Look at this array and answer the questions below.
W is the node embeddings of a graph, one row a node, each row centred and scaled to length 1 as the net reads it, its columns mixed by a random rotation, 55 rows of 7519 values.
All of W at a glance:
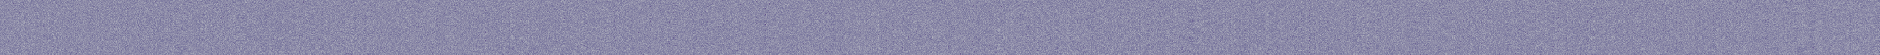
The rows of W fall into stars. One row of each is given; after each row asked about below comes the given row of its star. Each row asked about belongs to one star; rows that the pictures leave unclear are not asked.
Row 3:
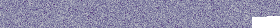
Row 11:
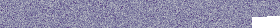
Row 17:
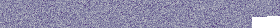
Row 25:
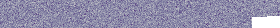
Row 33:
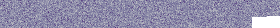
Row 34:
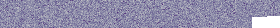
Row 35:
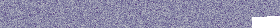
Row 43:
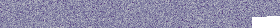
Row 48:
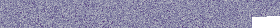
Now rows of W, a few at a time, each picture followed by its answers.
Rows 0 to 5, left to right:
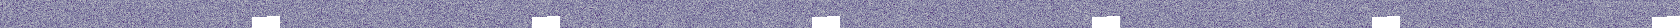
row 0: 25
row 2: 34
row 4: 48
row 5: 11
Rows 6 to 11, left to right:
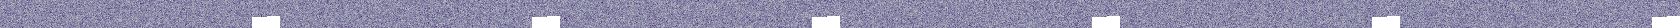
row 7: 34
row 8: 35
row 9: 33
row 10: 17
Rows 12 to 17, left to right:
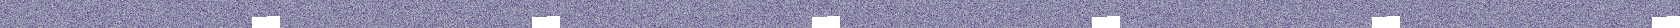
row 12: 3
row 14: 35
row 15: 25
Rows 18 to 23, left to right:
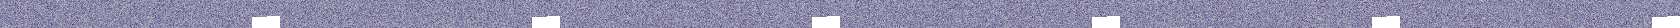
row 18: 25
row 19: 11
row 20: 43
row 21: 43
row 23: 34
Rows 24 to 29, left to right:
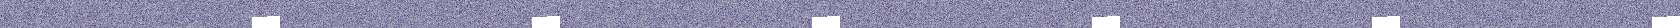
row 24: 35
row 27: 17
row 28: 43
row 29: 43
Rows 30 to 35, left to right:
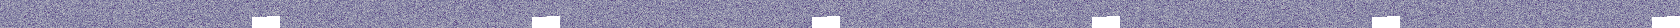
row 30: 48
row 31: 11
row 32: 17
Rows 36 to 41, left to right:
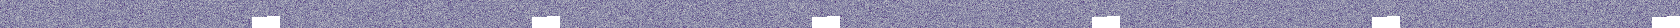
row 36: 3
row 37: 3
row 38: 3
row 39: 35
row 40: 17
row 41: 43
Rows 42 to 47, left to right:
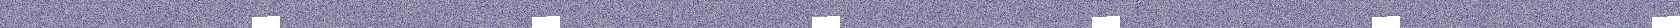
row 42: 34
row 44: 48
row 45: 11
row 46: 43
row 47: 48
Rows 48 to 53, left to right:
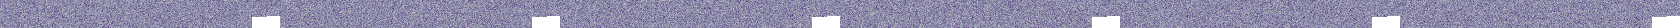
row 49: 48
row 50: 34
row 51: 3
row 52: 3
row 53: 33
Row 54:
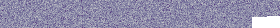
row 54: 33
